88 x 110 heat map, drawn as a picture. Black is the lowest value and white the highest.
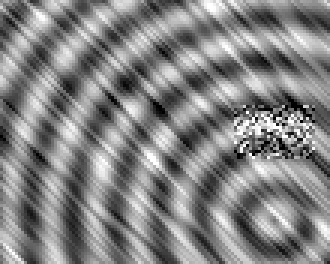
Roughest part: middle right. Mirror symmetry: none. Slope: none. Odd patch: rougher, in the middle right. Rings: centred on the bottom right. Average level on the scale: 50%.
